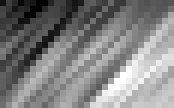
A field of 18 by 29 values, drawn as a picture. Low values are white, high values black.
There is an overall slope up to the top left. The ninth with the lowest average is the bottom right. The ninth with the highest average is the top left. Overall the values sit about 50% of the way up the scale. The grain runs diagonally up to the right.
